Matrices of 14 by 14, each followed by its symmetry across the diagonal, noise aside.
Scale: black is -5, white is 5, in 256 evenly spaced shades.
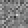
antisymmetric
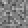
antisymmetric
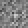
symmetric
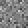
symmetric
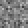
antisymmetric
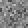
symmetric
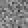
antisymmetric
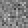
antisymmetric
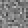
antisymmetric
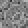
symmetric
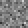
antisymmetric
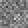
symmetric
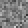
antisymmetric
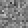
antisymmetric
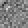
symmetric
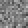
symmetric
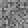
symmetric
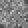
symmetric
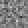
antisymmetric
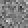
antisymmetric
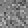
antisymmetric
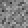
symmetric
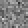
antisymmetric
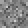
symmetric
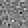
antisymmetric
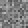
symmetric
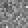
symmetric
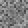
symmetric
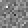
symmetric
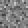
antisymmetric
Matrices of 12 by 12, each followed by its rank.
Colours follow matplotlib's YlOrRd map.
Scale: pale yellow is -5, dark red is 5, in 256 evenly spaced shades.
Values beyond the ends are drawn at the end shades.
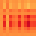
one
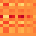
one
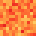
full rank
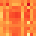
two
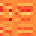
two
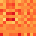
two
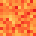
full rank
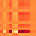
one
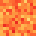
full rank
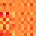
two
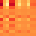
one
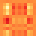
one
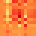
two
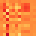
two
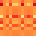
one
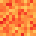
full rank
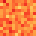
full rank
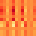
one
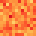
full rank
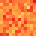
full rank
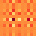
one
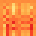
two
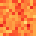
full rank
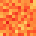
full rank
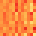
two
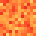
full rank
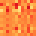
two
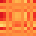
one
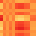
one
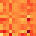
two
